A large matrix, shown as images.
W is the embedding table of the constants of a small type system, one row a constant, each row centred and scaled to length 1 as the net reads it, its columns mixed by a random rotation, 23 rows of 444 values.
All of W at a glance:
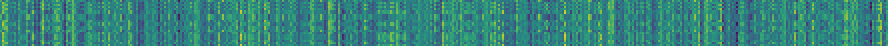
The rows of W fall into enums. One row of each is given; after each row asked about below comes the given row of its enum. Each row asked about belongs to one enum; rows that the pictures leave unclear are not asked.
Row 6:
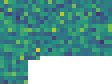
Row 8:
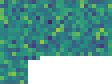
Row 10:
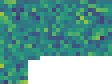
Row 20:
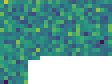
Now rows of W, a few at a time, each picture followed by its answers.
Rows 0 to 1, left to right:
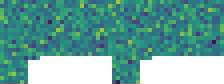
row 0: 8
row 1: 20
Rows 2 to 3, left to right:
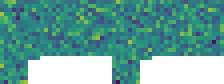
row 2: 10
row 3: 20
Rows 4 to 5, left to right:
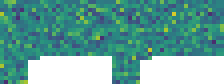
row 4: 10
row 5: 6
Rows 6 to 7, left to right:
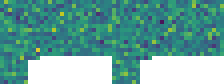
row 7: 8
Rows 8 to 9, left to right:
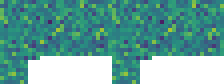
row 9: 8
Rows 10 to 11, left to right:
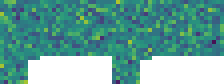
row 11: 20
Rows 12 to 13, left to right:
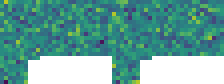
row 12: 20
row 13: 10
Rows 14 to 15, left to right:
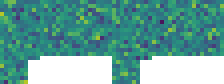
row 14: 10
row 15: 8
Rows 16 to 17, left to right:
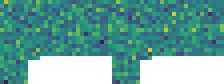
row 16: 20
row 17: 6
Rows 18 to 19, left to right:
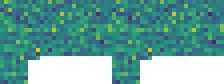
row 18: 6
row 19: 6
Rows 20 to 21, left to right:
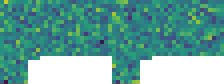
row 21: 10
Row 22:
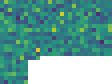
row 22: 6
